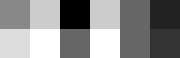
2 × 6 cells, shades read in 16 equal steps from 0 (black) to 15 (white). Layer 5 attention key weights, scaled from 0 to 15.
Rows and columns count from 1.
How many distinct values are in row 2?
4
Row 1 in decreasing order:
12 12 8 6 2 0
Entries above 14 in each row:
0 2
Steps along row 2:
up down up down down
